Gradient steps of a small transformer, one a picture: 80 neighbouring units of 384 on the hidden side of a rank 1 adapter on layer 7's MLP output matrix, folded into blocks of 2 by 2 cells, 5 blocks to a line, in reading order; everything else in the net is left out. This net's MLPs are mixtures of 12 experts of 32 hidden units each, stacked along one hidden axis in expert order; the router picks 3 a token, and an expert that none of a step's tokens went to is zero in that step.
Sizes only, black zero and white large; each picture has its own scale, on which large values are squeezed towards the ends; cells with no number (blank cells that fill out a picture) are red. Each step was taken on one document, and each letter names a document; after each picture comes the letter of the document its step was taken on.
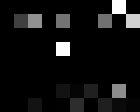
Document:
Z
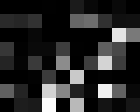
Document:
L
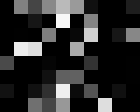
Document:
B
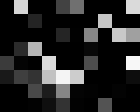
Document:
B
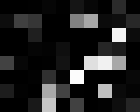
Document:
L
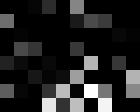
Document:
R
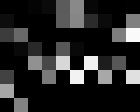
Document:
R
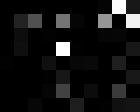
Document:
Z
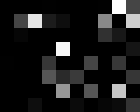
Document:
Z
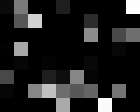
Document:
B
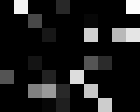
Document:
B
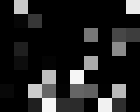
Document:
B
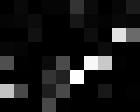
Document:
L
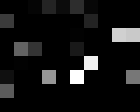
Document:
R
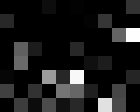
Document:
R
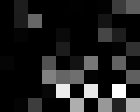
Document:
Z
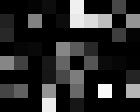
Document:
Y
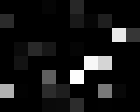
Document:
L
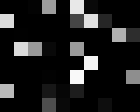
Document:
R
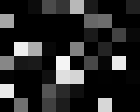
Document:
R
